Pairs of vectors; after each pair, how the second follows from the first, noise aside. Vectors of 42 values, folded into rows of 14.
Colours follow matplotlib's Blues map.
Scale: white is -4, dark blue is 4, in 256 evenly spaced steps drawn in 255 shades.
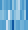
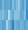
shrunk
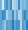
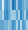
sign-scrambled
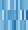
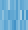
shrunk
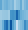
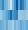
reversed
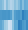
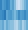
reversed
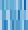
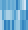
sign-scrambled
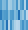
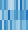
reversed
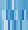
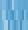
shrunk
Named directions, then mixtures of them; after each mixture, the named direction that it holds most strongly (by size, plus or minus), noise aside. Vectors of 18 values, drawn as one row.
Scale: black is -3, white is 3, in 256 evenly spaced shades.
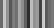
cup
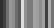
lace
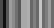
cup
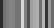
lace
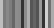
lace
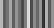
cup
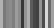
lace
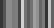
lace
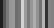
lace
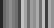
lace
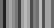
cup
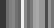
lace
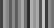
cup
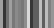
cup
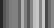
lace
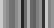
lace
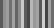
cup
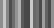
cup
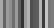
cup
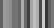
cup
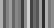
cup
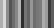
lace
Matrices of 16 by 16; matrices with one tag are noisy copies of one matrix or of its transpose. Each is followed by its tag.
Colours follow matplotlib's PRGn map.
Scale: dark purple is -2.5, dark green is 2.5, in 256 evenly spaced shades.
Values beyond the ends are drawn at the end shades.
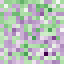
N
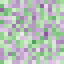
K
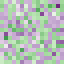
K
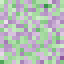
K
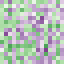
N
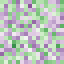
K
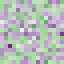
K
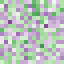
K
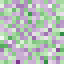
K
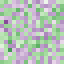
K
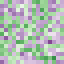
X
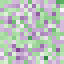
K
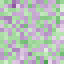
K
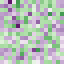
X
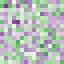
K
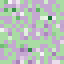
K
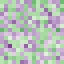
K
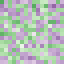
X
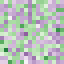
X
